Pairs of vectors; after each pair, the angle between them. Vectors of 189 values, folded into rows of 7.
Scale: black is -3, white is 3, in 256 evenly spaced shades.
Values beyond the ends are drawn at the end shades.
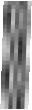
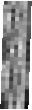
nearly opposite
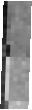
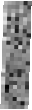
partly opposed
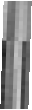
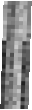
nearly parallel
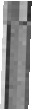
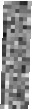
partly opposed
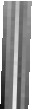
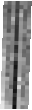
nearly opposite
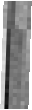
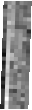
nearly opposite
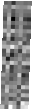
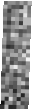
partly opposed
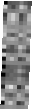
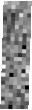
partly opposed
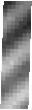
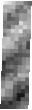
nearly opposite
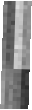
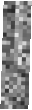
partly aligned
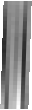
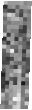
partly aligned
